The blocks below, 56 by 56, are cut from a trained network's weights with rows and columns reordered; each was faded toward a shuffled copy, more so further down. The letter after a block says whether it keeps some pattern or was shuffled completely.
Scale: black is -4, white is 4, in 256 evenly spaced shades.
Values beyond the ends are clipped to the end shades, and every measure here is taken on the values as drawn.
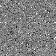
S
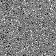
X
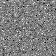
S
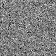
X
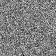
X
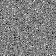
S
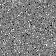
X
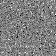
X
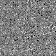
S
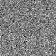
S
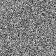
X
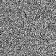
S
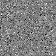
S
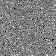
X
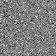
S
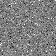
X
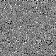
S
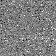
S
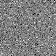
S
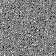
X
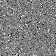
X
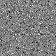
S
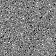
X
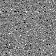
S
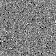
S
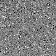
S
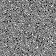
X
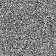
X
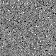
X
